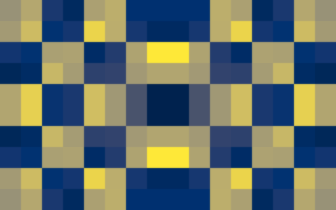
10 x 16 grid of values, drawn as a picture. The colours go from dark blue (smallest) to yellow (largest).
Odd rows or columns: none. Mirror symmetry: left to right and top to bottom. Histogram: two levels. Slope: none. Grain: checkered.
